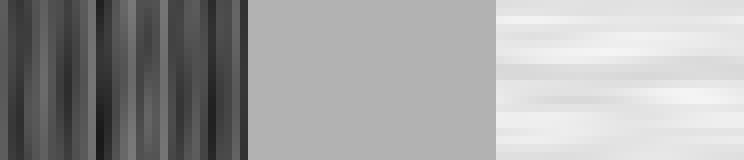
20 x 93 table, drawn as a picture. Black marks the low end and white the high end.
The table splits into one row of 3 panels. Panel 1,1: low, streaked downward. Panel 1,2: high, flat. Panel 1,3: very high, streaked across, faint in contrast.
